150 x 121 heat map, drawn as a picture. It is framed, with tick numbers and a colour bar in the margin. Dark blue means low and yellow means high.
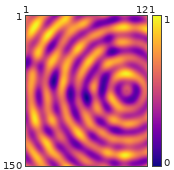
There are no lone odd cells. Rings spread out from the middle right. The centre is the ninth with the lowest average. The ninth with the highest average is the top left.
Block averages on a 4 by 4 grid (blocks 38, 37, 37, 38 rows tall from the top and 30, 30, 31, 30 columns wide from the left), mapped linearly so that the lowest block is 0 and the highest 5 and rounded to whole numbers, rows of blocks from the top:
5 4 0 2 | 2 3 1 3 | 3 0 1 1 | 3 1 1 2
